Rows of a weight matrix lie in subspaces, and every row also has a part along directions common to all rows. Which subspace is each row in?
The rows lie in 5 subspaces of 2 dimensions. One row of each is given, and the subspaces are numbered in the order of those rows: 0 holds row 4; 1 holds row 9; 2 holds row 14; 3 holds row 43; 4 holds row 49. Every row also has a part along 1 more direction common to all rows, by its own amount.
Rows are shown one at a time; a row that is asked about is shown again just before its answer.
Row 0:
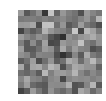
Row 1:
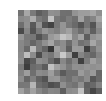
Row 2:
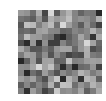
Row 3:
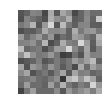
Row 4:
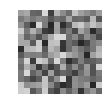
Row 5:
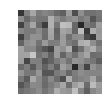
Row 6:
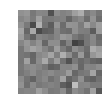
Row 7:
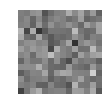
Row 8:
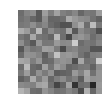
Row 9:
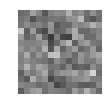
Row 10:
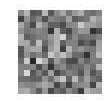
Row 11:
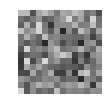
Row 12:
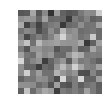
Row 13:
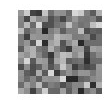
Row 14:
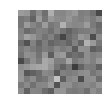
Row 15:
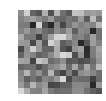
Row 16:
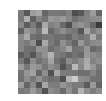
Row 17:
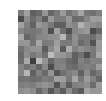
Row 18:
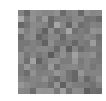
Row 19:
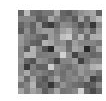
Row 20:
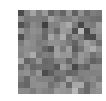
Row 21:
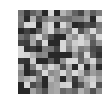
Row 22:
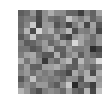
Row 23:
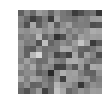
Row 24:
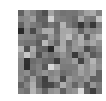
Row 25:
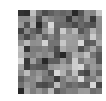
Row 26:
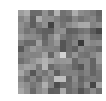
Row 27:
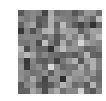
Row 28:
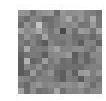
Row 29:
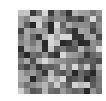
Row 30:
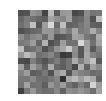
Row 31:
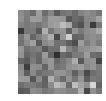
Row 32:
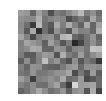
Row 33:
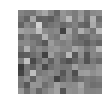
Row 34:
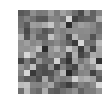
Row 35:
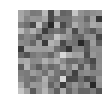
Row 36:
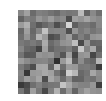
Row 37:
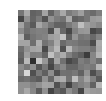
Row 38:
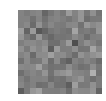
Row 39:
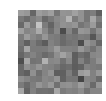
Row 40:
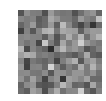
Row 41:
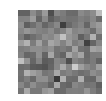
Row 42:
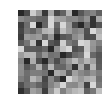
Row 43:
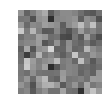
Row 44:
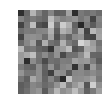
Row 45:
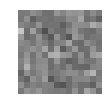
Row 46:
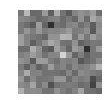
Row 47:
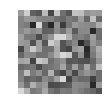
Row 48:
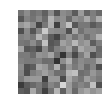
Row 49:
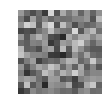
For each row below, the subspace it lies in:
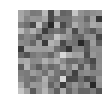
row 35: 0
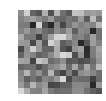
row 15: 3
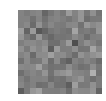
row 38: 1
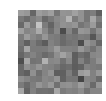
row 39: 2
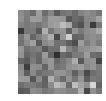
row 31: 1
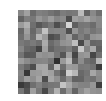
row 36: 0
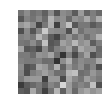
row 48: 0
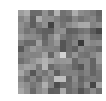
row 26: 2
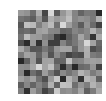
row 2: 2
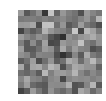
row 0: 4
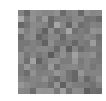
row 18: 0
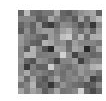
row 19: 3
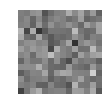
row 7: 1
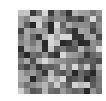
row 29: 1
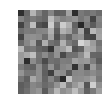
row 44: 4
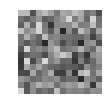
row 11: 2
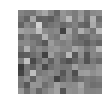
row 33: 2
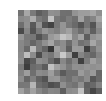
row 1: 3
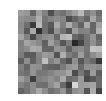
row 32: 1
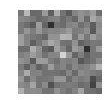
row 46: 3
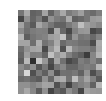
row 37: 0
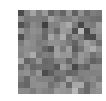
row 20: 4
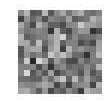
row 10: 0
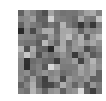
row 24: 3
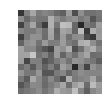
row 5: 4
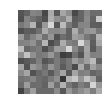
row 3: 0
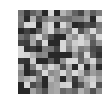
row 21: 4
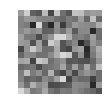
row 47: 3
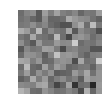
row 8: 1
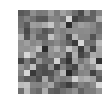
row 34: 0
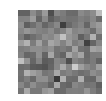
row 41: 2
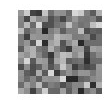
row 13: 4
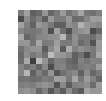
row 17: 0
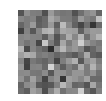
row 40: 3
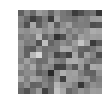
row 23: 3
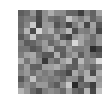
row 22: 1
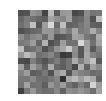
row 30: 0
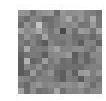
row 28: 2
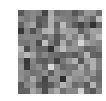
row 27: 3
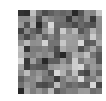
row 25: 2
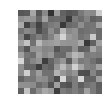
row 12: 2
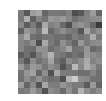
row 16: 4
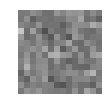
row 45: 1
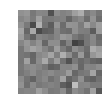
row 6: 1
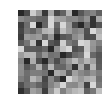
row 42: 4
